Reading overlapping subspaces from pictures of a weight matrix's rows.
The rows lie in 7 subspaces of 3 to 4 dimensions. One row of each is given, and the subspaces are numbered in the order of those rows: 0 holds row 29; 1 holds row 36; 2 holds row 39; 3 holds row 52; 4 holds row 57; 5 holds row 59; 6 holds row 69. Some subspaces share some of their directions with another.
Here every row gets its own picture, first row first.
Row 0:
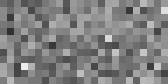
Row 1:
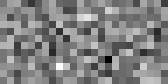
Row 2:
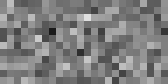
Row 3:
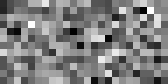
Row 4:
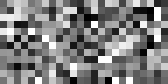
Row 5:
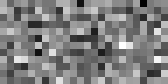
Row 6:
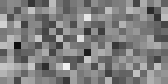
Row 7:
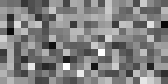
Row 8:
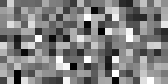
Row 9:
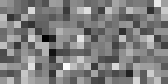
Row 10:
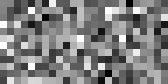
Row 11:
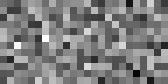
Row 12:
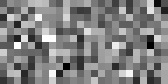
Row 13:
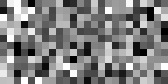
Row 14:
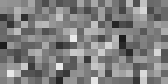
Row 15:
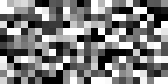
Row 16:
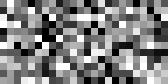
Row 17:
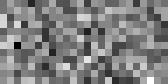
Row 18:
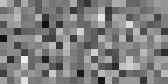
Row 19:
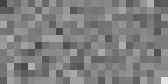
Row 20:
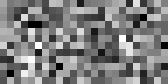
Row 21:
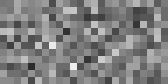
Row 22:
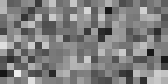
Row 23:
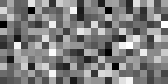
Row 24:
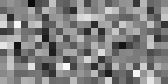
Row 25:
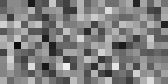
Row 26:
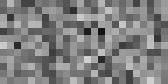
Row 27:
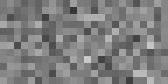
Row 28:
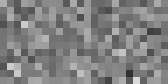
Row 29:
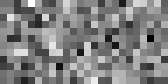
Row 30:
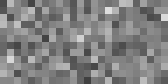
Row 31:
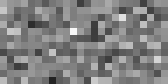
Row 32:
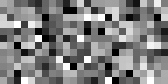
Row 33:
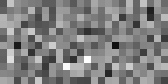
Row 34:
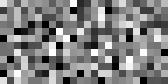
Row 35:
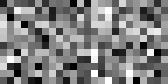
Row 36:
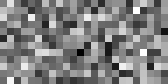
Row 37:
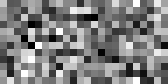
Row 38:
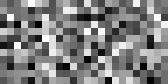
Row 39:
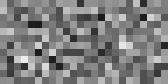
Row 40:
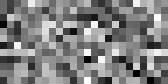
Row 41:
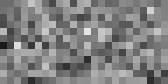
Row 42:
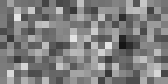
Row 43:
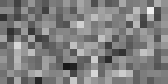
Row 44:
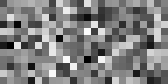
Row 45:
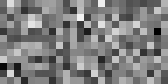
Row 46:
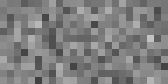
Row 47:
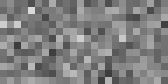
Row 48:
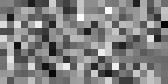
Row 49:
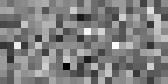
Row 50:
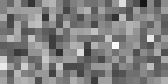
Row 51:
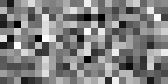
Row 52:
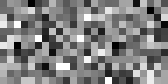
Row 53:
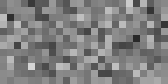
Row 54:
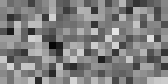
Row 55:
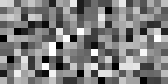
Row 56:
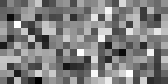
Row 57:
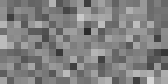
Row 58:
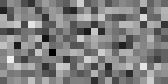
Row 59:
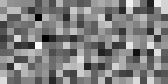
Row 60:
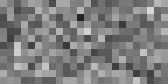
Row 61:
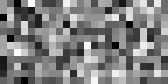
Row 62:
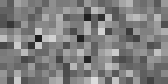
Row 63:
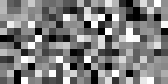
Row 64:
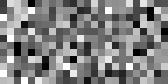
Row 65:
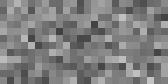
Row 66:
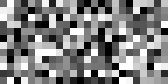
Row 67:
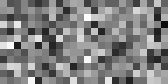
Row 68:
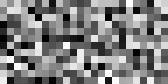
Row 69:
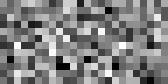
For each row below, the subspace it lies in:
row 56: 4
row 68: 5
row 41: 4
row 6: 3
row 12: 5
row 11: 5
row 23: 1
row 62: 6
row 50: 0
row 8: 6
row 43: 4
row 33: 0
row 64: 3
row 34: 6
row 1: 6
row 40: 2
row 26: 3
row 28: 4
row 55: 6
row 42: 2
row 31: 2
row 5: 2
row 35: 4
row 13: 3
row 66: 1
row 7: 1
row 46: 0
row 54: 0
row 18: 6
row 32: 6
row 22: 4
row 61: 0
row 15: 2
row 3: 2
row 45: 3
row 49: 0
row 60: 4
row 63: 6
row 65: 2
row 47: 5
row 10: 5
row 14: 2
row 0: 1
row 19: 5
